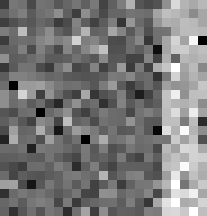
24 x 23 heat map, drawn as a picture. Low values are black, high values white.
Ninth with the highest average: bottom right. Average level on the scale: 50%. Stripes: none. Seam: vertical, 80% of the way across, the right part higher.
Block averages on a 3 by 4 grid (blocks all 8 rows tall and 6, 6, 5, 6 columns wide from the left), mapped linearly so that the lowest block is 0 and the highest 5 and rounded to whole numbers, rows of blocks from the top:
0104 / 1004 / 0005
